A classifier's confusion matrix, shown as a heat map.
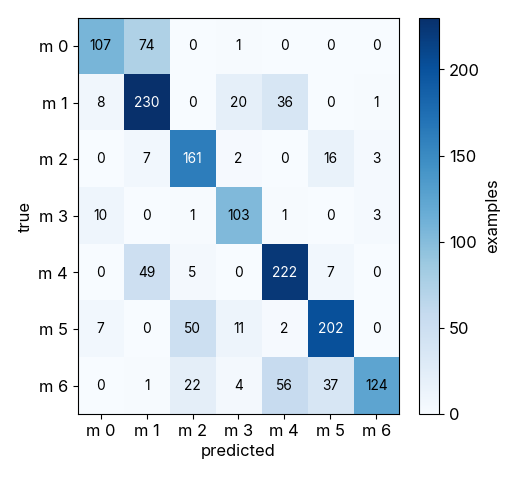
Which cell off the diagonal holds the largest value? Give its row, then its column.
m 0, m 1
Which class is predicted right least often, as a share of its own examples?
m 6
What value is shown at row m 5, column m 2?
50
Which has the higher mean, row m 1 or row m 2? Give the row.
m 1
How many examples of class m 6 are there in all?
244
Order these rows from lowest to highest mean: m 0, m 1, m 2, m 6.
m 0, m 2, m 6, m 1
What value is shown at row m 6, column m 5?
37
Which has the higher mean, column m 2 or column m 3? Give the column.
m 2
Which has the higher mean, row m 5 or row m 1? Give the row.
m 1
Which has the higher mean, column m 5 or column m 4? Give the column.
m 4
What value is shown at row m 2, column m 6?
3
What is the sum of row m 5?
272
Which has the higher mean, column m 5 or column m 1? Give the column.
m 1
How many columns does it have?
7
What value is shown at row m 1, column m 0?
8
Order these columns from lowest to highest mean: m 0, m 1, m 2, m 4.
m 0, m 2, m 4, m 1
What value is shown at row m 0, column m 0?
107
